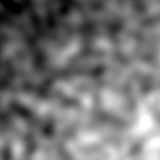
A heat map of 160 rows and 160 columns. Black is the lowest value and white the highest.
The bottom right is the ninth with the highest average. Values rise toward the bottom right. No regular stripes run through it. The ninth with the lowest average is the top left. There are no lone odd cells.
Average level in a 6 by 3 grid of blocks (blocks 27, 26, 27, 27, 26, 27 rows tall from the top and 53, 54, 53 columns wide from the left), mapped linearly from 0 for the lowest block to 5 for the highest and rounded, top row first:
0 1 2 / 1 2 3 / 1 2 3 / 2 3 4 / 2 4 5 / 3 4 5
